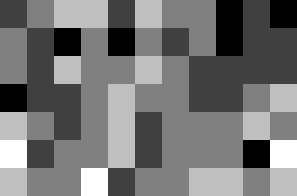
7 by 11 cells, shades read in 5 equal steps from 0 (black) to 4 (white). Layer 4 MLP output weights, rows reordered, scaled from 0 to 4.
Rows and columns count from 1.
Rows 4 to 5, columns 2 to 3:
1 1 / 2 1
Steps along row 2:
down down up down up down up down up same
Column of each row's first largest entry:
3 1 3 5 1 1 4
